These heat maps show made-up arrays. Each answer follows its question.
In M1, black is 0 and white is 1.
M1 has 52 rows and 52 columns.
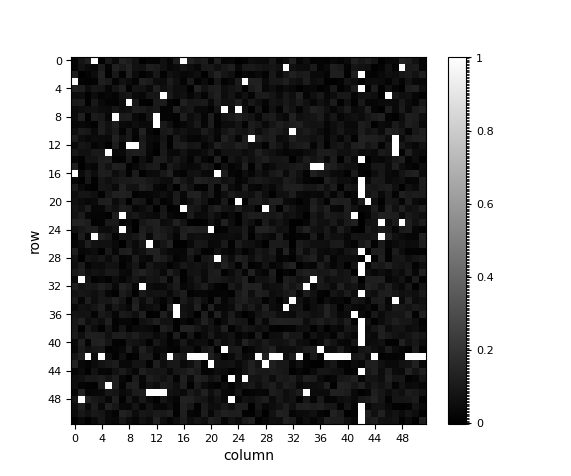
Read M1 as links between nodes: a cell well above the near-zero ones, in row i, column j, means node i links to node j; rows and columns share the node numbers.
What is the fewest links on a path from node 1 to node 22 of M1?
6
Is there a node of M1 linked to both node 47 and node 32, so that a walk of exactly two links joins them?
yes
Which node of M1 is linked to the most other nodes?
node 42
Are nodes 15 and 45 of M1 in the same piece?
yes
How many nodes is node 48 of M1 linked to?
2
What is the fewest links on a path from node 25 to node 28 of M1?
5
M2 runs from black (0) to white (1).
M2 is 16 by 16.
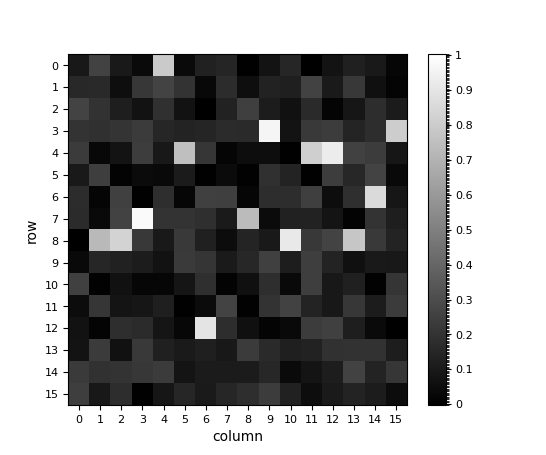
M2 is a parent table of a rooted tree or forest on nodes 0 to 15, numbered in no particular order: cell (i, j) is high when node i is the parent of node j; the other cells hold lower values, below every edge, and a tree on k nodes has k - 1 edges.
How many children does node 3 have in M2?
2
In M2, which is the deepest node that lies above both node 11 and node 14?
4
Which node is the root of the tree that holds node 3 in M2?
7
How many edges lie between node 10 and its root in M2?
2
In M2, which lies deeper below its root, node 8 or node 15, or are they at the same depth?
node 15
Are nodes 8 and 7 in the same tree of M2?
yes
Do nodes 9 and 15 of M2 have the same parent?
yes
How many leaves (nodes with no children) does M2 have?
9
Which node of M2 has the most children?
8
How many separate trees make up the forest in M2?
2
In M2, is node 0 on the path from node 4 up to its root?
yes
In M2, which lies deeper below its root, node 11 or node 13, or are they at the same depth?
the same depth
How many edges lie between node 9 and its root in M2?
2
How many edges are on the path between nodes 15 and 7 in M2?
2
